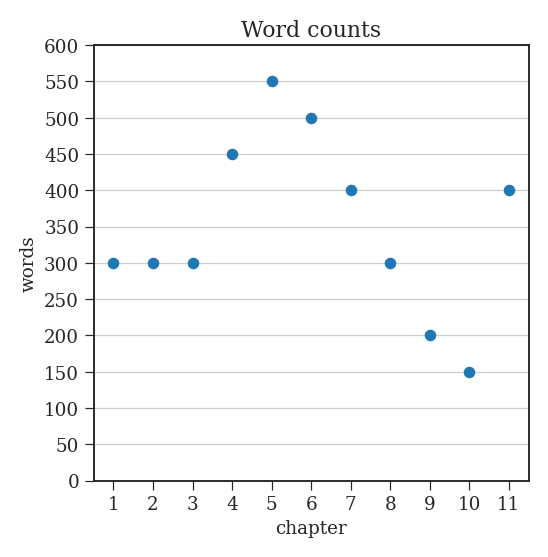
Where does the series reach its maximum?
5
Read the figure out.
Title: Word counts
x-axis: chapter, ticks 1 2 3 4 5 6 7 8 9 10 11
y-axis: words, ticks 0 50 100 150 200 250 300 350 400 450 500 550 600
Values:
300 300 300 450 550 500 400 300 200 150 400
